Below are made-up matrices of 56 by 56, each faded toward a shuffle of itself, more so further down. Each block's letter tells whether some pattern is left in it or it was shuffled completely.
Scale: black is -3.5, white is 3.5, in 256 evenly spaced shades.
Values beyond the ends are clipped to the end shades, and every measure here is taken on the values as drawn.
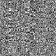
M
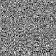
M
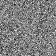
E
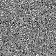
E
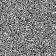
E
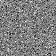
E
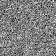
E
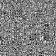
M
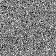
E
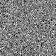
E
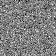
E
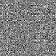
M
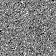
E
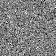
E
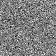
E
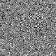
M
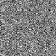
M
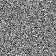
E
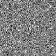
M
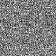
M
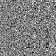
M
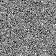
E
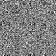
M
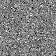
E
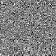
M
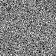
E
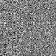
M
